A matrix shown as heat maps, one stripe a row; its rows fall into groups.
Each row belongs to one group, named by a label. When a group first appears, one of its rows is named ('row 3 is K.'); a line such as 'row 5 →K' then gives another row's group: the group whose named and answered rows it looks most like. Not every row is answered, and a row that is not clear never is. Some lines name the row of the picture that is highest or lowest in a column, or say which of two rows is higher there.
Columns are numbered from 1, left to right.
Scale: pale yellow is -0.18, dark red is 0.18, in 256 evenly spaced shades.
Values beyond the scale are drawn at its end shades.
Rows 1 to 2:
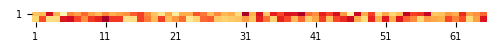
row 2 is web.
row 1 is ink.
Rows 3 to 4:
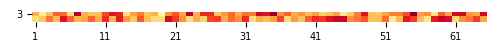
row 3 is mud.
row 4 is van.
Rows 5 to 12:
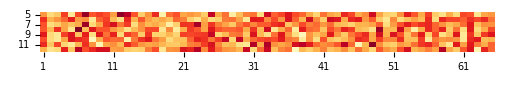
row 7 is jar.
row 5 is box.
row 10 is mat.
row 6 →van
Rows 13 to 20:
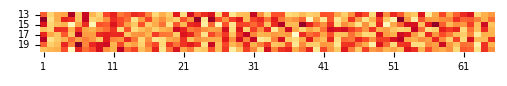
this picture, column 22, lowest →18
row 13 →mat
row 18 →mat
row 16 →van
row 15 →jar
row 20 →box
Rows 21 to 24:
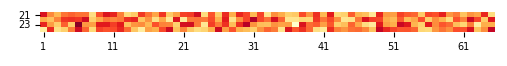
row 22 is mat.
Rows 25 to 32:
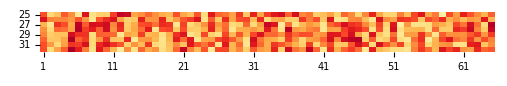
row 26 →jar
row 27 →web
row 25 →mud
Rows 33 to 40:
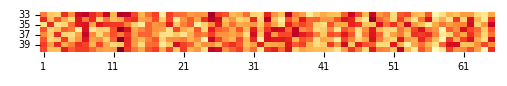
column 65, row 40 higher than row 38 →No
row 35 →web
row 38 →mud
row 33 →box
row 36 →mud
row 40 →mud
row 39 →van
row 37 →ink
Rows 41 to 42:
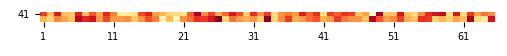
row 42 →ink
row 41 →ink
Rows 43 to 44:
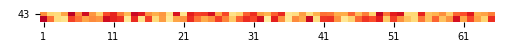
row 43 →mat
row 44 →mat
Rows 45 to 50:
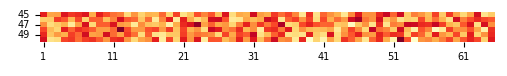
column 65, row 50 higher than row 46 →Yes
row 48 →mud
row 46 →web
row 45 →mat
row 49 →mat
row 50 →mud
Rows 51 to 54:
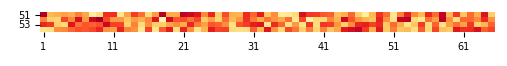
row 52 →box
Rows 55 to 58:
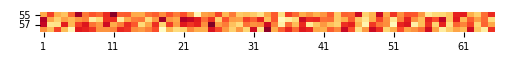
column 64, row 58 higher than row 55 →No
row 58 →ink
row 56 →jar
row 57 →box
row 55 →web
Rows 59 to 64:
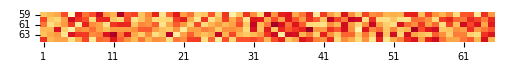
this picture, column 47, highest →62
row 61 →mud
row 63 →web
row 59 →box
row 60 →van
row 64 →jar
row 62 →ink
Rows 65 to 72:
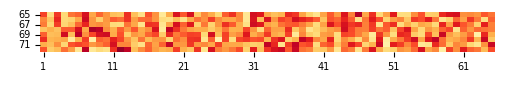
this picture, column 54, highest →70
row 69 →box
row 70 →jar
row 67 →van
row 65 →van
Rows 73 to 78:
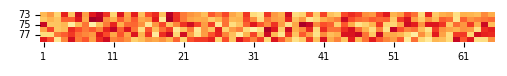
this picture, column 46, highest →77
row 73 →box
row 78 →mat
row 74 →box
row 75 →jar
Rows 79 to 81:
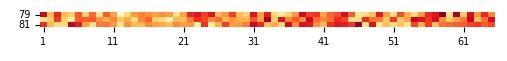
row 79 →ink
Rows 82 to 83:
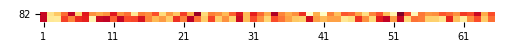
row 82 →mud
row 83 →mat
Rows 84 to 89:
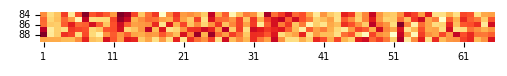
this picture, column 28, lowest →84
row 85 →mud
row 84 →box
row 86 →mud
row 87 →mat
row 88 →mud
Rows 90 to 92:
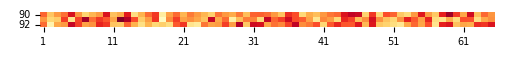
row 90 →van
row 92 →van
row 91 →box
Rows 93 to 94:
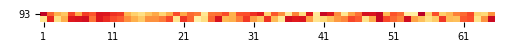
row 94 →web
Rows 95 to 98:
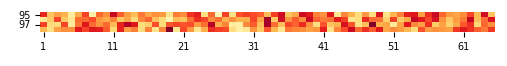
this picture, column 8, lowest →95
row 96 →ink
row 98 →web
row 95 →jar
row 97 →box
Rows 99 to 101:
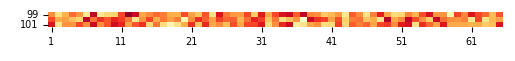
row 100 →jar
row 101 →mat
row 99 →mud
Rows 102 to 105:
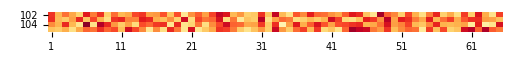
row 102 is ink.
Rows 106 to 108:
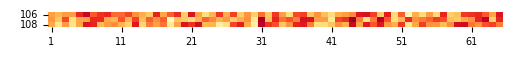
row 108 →van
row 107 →ink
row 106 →web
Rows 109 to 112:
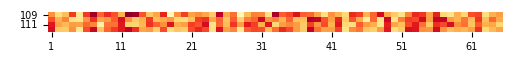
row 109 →box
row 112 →jar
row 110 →jar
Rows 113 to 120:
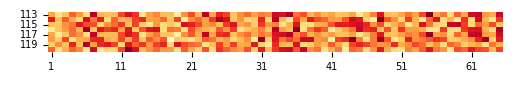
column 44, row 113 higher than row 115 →No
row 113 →mud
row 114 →ink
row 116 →web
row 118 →ink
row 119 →box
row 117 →mud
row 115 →van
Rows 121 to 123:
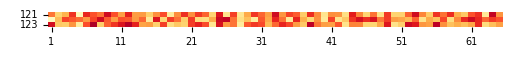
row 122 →web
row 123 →jar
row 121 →box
